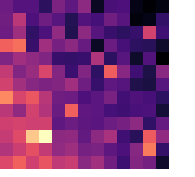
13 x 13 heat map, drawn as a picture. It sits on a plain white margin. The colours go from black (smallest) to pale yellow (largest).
Slope: up to the bottom left. Ninth with the highest average: bottom left. Calmest part: bottom middle. Ninth with the lowest average: top right. Stripes: none. Roughest part: bottom right. Mirror symmetry: none.
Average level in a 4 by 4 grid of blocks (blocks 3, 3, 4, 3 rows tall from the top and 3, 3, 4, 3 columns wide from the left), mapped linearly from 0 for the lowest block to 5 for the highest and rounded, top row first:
2 1 1 0 / 3 2 2 0 / 4 3 1 1 / 5 4 2 2
